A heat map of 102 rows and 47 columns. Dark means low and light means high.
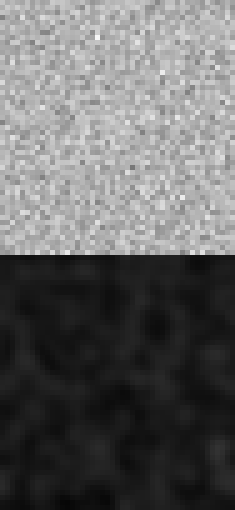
It is made of 2 by 1 panels. Panel 1,1: high, fine-grained. Panel 2,1: very low, blotchy, faint in contrast.
